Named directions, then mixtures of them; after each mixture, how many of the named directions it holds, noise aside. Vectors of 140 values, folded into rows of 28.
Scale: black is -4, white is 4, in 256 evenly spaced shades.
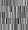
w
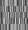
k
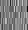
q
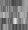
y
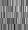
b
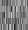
two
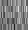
one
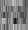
one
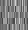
three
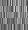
two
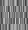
one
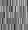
three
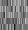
two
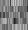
two
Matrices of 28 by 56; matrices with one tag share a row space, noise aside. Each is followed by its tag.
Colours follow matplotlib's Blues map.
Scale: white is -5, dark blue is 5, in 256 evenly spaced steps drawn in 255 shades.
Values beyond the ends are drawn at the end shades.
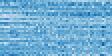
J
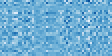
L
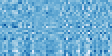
L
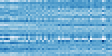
J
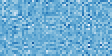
L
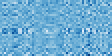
L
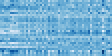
J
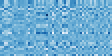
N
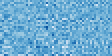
N
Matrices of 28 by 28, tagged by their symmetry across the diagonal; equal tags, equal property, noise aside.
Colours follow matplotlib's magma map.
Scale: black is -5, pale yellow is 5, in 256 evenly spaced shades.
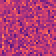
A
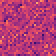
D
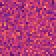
A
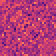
D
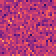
A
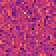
A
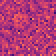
D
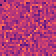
D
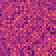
D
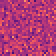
A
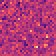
D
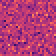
A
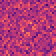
D
